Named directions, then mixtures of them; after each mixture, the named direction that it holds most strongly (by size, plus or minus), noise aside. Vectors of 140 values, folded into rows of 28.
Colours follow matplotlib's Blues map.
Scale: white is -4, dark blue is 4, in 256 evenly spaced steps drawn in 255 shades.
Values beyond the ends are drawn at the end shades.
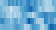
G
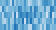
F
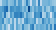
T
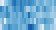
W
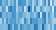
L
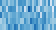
L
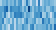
T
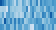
T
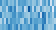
L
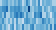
T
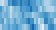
G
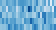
L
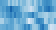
G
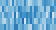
F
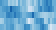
G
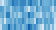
W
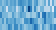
L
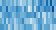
L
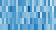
L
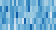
F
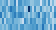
L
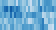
G
